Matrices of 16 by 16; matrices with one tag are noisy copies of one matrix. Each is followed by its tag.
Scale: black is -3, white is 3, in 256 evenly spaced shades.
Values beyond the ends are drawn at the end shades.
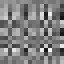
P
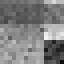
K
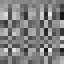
P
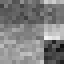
K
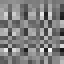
P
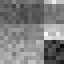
K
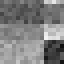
K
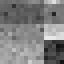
K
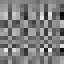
P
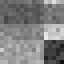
K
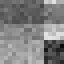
K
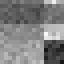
K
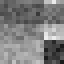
K
